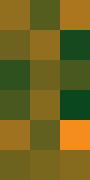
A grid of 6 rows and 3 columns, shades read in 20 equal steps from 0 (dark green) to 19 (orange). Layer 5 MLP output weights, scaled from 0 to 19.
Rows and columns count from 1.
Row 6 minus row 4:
3 -1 10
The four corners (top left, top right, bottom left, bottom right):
11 13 8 10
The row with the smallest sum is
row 4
